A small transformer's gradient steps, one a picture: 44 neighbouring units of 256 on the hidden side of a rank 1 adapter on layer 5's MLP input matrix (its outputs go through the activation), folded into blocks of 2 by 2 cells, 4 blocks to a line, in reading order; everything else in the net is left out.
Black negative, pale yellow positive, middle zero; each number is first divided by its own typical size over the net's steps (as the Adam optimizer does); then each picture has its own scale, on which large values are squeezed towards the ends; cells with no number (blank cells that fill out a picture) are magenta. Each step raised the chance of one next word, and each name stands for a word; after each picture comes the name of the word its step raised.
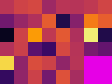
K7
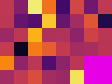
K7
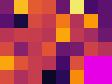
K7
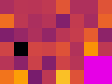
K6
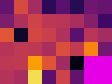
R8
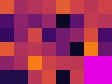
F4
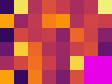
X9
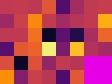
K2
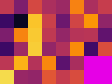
K7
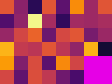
F4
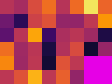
K7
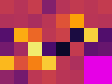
R8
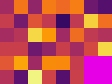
K6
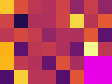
K6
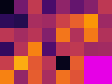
X9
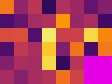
X9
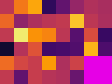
R8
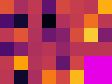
X9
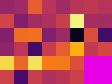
R8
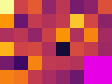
K6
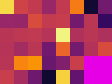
F4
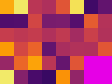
F4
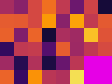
K2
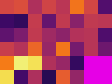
F4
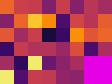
K2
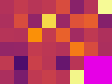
K2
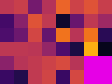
F4
